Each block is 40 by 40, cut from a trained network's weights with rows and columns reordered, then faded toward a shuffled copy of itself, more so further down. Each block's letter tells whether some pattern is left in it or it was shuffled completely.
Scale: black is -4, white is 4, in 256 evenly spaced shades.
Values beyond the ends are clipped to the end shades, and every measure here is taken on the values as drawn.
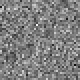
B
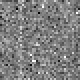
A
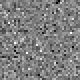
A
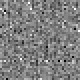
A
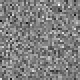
A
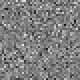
A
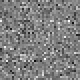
A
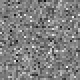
B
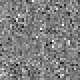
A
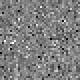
A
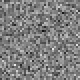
B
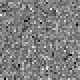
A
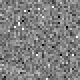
B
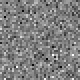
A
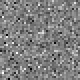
B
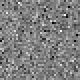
B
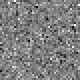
B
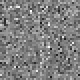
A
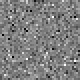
B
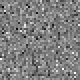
B
